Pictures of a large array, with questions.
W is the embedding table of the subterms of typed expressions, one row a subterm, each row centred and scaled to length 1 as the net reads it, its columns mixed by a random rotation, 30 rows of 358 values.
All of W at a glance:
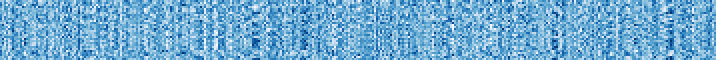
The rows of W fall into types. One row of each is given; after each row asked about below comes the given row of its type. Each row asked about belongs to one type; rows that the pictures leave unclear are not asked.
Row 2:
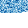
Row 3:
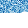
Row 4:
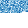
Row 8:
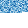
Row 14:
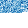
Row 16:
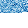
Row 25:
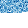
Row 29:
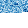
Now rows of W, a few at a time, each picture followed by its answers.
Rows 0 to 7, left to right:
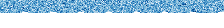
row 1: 8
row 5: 4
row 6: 29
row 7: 16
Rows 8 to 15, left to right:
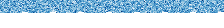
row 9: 8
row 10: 3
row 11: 16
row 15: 29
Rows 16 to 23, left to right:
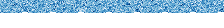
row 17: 8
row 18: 4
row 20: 29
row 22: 16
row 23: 29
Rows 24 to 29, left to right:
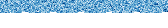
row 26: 2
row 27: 8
